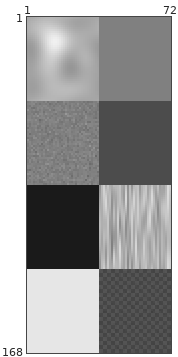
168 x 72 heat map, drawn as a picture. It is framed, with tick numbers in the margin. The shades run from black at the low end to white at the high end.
It is made of 4 by 2 panels. Panel 1,1: high, smooth. Panel 1,2: middling, flat. Panel 2,1: middling, fine-grained, faint in contrast. Panel 2,2: low, flat. Panel 3,1: very low, flat. Panel 3,2: high, streaked downward. Panel 4,1: very high, flat. Panel 4,2: low, checkered, faint in contrast.
